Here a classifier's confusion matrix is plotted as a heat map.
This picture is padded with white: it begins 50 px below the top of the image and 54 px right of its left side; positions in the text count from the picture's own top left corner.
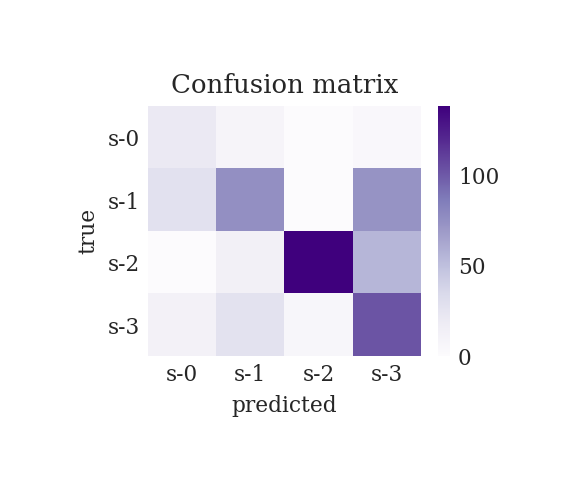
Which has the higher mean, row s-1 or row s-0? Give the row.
s-1
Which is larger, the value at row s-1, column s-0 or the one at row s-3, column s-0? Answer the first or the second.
the first
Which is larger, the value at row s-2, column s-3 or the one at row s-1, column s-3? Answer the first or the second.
the second
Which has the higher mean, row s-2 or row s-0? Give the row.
s-2
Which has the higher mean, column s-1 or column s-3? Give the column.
s-3
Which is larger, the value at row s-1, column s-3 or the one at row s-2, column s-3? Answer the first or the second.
the first
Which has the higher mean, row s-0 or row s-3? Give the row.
s-3
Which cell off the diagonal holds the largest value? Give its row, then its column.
s-1, s-3
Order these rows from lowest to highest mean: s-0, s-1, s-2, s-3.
s-0, s-3, s-1, s-2
